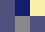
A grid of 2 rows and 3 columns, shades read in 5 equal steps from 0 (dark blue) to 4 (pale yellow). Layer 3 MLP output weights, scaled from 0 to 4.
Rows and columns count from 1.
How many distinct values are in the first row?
3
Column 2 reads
0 2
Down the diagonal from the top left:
1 2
